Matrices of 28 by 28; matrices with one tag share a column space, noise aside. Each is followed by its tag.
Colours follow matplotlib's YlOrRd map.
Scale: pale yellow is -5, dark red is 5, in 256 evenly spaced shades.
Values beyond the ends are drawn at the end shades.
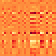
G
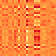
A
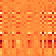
G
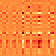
G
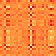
A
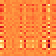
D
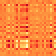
D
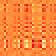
D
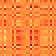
A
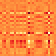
G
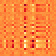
D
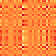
A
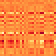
G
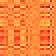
A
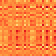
A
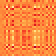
A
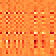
G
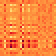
D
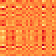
A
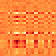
G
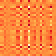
A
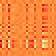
D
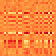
G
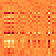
G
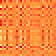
A
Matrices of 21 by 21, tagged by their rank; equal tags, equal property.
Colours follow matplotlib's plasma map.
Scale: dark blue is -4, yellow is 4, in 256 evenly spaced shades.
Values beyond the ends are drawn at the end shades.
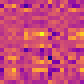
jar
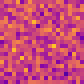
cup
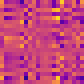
jar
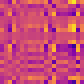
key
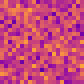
cup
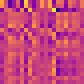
key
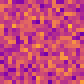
cup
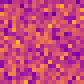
cup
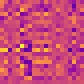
jar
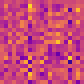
jar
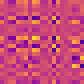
key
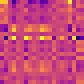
key
